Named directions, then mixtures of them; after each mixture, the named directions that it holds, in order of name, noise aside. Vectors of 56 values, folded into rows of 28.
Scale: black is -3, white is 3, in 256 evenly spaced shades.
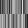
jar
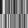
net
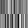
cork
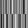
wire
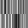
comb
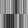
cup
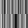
comb, net, wire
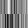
cork, cup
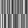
wire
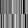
jar, wire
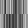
comb, cup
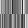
jar, wire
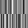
comb, wire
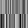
cork, jar, wire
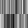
cup, jar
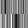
comb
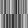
comb, cup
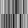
cork, cup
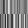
comb, cork, net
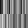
jar, net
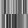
comb, cup, net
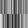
comb, cork, cup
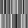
comb, jar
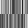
jar
